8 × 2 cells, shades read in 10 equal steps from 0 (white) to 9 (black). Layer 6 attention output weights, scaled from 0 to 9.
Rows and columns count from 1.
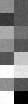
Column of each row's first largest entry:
2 1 2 2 1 2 2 2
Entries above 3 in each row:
2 2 1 2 1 0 2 1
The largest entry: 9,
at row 8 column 2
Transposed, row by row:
4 7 3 4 6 0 4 0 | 6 6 5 6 2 1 6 9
